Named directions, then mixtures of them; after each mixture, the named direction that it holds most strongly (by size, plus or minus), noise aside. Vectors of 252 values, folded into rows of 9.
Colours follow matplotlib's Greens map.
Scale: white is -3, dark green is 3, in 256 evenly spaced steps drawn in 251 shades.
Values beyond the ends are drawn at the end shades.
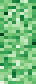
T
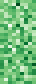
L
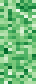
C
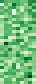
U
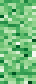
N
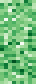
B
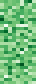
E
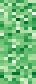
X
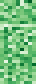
E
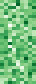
L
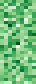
L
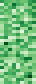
U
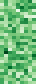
C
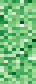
E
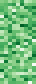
N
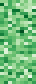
C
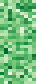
C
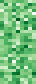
X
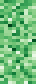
N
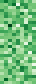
L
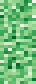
U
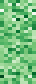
X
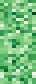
X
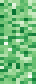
U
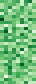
E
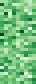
U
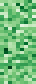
C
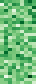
U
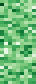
C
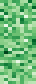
T
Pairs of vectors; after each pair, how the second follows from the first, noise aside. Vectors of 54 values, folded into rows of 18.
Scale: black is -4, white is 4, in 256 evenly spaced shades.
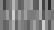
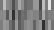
negated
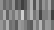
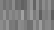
shrunk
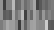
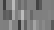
partly zeroed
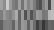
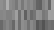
shrunk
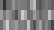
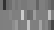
partly zeroed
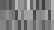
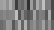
negated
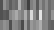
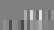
partly zeroed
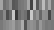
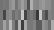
reversed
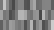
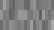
shrunk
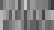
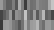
negated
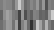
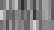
reversed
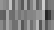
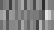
negated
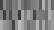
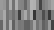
reversed
